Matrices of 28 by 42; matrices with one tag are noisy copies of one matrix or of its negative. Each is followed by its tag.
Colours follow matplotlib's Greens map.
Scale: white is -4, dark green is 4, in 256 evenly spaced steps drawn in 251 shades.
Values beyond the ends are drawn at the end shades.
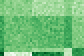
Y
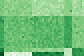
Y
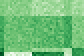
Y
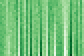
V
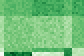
Y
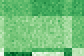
Y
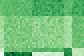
Y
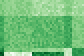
Y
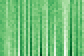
V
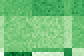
Y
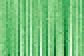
V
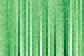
V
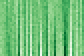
V
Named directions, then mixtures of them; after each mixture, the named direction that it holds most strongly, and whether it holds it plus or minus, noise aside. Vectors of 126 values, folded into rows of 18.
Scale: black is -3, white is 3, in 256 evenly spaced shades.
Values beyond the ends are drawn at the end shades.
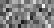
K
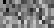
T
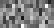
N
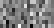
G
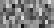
N, minus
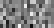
G, plus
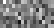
T, minus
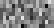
N, minus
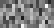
N, plus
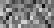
K, minus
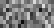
K, plus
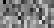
T, plus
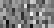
G, plus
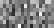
G, plus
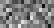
K, minus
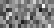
K, plus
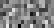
G, minus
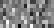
G, minus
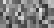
T, minus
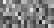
T, minus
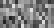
N, plus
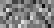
K, minus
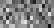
K, minus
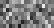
K, plus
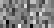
G, plus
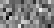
K, minus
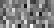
G, minus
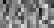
T, plus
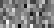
G, minus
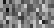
T, plus
